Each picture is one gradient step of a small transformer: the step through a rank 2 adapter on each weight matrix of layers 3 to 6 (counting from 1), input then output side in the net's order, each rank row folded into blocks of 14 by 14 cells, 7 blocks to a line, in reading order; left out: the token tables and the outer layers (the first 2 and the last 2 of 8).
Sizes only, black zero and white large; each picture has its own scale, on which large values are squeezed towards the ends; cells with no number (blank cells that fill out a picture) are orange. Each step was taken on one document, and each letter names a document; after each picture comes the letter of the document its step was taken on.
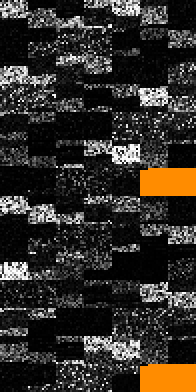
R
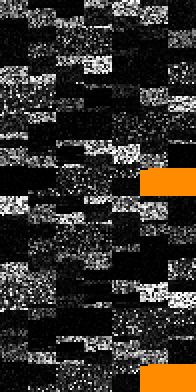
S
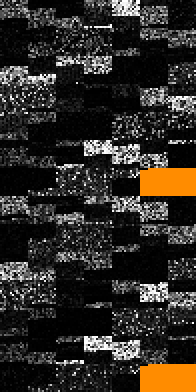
S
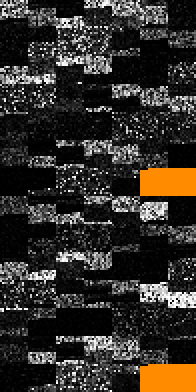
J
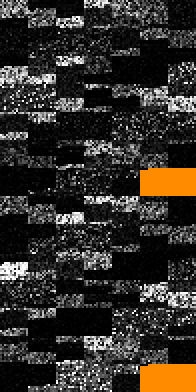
J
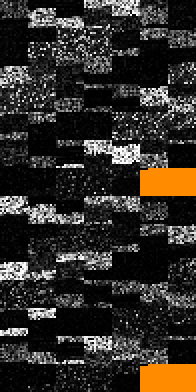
R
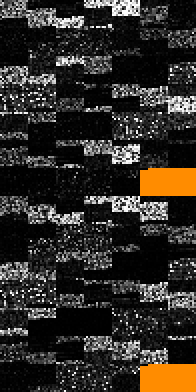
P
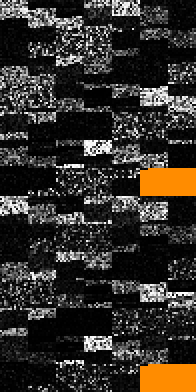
S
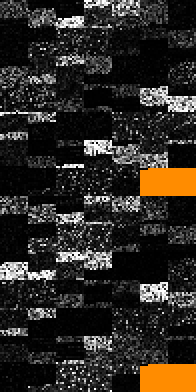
R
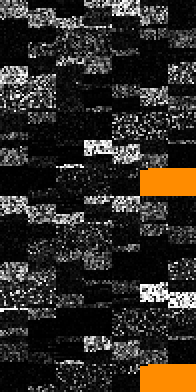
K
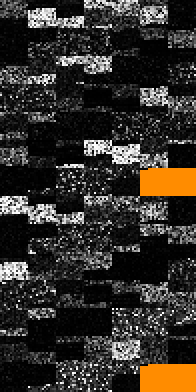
R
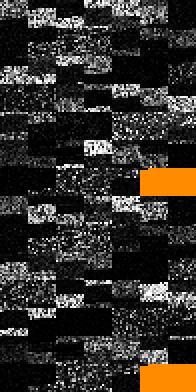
J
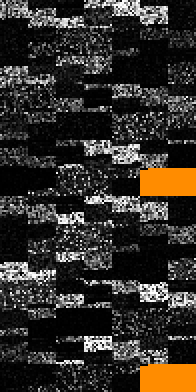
K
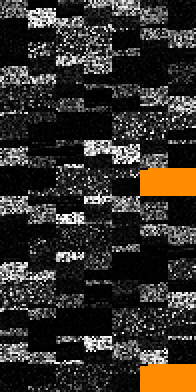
S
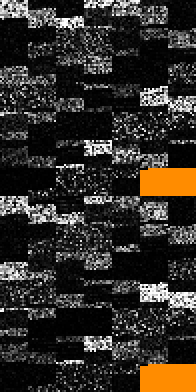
K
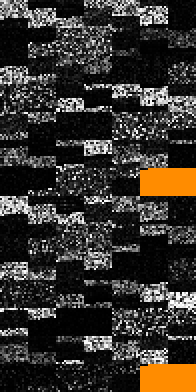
K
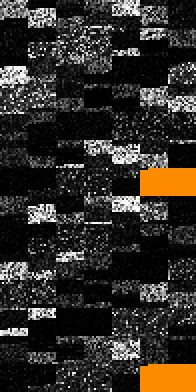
R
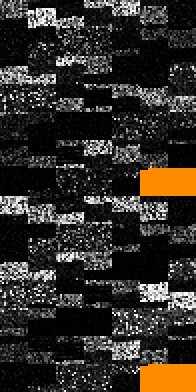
P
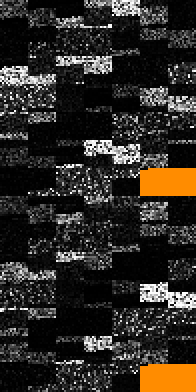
S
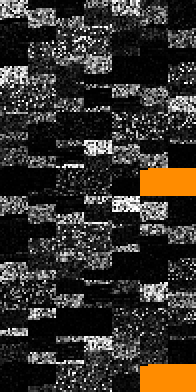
J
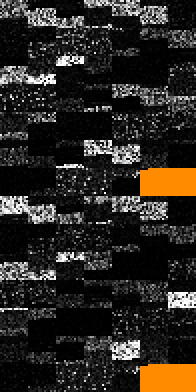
P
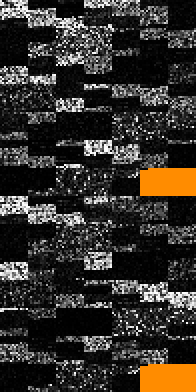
K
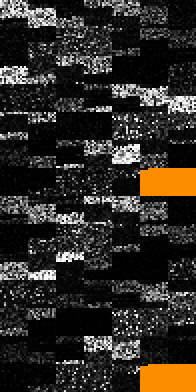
P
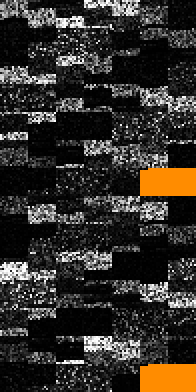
R
